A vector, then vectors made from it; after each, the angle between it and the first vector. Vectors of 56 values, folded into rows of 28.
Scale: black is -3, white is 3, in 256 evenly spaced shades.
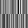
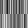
partly opposed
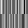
orthogonal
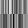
orthogonal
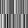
orthogonal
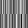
orthogonal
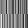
partly aligned
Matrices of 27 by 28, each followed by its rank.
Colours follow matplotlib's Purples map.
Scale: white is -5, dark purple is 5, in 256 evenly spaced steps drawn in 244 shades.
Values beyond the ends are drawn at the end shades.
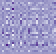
three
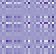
one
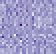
five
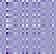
one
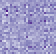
five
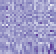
five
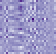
three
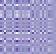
one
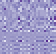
three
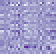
three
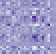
three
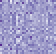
five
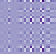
one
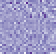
five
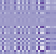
one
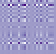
one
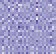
three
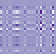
one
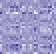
three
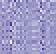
three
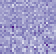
five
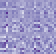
three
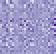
five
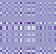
one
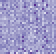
five
